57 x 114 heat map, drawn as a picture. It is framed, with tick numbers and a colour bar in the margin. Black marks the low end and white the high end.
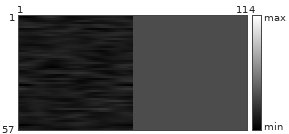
The table splits into one row of 2 panels. Panel 1,1: very low, streaked across, faint in contrast. Panel 1,2: low, flat.
